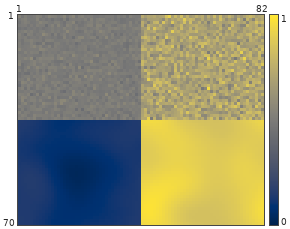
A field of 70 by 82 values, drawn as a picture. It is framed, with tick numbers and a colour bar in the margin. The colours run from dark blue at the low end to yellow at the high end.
The table splits into 2 rows of 2 panels. Panel 1,1: middling, fine-grained, faint in contrast. Panel 1,2: high, fine-grained. Panel 2,1: very low, smooth, faint in contrast. Panel 2,2: very high, smooth, faint in contrast.
